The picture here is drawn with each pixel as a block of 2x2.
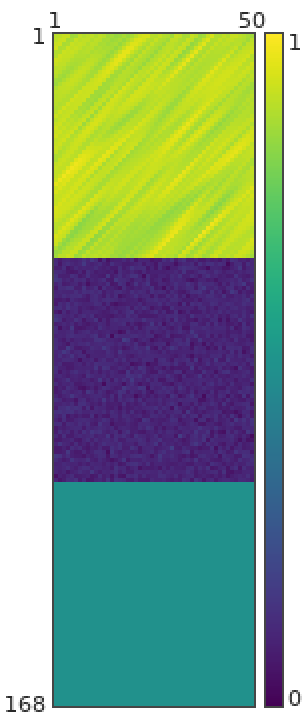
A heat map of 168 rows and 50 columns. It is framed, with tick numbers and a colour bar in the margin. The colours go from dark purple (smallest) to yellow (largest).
It is made of 3 by 1 panels. Panel 1,1: very high, slanting up to the right, faint in contrast. Panel 2,1: very low, fine-grained, faint in contrast. Panel 3,1: middling, flat.
